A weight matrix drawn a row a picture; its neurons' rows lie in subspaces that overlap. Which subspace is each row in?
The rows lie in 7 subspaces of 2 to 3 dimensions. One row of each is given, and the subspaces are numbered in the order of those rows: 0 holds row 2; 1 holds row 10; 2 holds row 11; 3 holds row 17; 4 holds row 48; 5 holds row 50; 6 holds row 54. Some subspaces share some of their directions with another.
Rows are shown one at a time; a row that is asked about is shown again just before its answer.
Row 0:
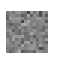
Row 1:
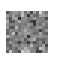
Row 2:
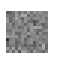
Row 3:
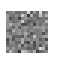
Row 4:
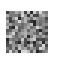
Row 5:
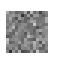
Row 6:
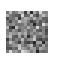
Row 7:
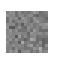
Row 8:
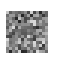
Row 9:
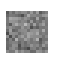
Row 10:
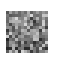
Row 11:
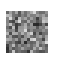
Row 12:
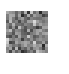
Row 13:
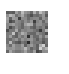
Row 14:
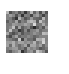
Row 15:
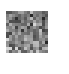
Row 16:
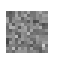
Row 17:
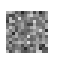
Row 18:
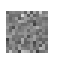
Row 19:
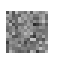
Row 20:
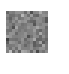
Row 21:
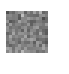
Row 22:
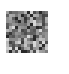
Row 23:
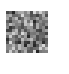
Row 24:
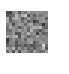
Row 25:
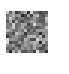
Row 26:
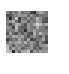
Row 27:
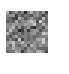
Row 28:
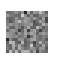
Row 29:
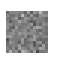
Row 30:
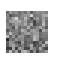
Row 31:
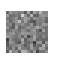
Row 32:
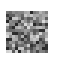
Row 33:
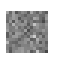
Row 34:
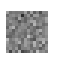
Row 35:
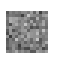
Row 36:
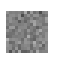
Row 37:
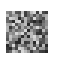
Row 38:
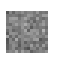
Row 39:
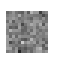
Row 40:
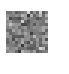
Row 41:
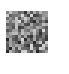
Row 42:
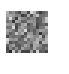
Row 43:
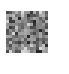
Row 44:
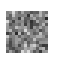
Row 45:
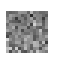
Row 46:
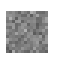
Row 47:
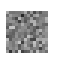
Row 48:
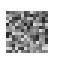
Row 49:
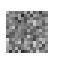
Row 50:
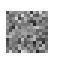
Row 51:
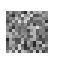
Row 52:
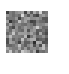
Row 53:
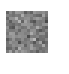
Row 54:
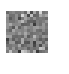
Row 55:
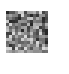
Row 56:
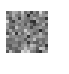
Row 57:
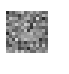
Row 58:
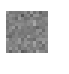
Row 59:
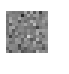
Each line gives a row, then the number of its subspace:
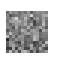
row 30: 1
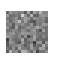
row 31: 4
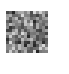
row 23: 3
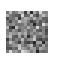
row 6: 0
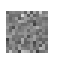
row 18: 6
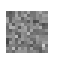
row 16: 0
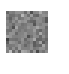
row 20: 2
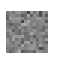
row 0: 6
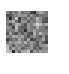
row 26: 2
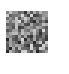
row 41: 4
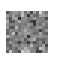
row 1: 3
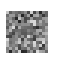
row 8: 5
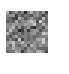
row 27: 5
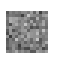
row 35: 1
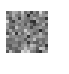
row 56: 3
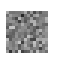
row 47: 0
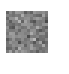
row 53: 6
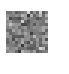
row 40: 6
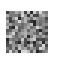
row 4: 3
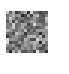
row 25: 2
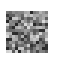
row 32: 4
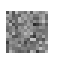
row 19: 2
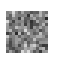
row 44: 3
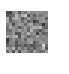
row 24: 0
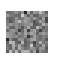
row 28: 5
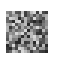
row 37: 2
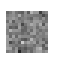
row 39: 0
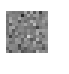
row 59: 1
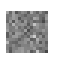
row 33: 2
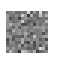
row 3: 6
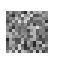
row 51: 3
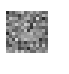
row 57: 1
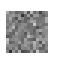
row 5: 2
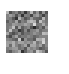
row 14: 5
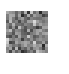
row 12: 0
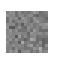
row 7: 0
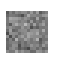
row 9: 1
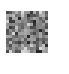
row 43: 3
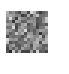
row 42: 2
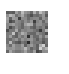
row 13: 3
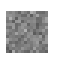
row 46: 2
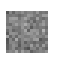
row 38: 1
